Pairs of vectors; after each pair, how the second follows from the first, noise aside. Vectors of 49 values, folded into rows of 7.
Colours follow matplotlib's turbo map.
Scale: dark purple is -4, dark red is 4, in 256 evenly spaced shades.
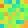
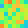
negated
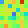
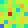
wrapped around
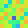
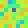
reversed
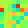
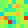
reversed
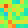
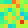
reversed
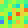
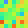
wrapped around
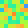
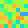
wrapped around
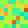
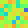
negated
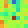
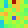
negated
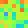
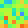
reversed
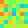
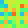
negated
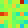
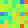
negated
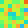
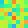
wrapped around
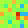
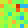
wrapped around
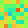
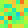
reversed
